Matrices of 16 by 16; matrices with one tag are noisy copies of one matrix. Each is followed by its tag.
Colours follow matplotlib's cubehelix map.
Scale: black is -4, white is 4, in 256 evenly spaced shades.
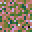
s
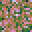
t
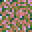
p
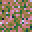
t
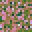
s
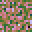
s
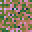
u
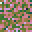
u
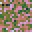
u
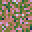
t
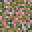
p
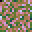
p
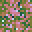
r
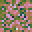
r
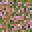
s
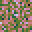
t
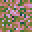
r
